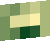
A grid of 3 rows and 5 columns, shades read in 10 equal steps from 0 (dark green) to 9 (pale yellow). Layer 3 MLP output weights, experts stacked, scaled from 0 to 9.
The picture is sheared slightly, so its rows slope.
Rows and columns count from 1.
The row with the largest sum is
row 2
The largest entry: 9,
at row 2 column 4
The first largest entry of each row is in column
4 4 5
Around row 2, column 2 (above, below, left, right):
4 3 4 8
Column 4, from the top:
7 9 1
